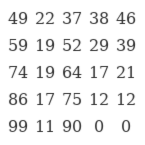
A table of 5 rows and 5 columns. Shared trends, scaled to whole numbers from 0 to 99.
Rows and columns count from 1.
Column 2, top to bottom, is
22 19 19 17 11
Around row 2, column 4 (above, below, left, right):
38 17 52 39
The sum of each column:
367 88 318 96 118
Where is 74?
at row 3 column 1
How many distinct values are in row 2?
5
